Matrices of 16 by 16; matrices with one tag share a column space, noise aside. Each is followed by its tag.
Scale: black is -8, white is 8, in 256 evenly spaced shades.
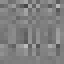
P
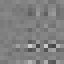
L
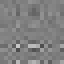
L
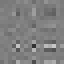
L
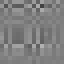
P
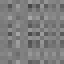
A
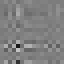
L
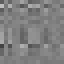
P
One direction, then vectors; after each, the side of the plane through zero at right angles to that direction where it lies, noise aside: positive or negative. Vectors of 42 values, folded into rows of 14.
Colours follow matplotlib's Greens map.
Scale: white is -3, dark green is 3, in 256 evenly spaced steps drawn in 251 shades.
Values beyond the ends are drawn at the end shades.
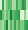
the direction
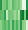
negative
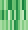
positive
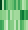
negative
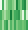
positive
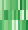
positive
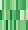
positive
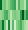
negative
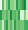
positive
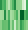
negative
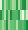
positive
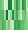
positive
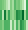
negative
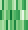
positive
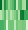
negative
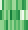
positive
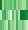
negative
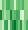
positive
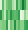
positive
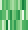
positive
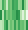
positive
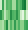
positive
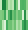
positive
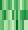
negative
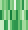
positive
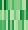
negative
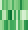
positive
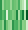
negative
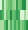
positive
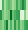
positive
